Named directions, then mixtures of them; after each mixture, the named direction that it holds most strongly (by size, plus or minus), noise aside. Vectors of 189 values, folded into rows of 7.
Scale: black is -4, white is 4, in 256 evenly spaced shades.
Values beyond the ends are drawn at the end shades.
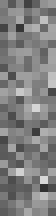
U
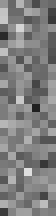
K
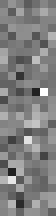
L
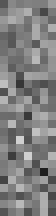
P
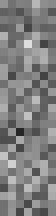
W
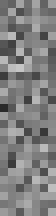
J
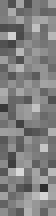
J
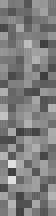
W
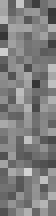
K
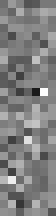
L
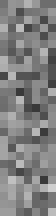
U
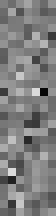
L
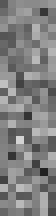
P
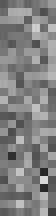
P
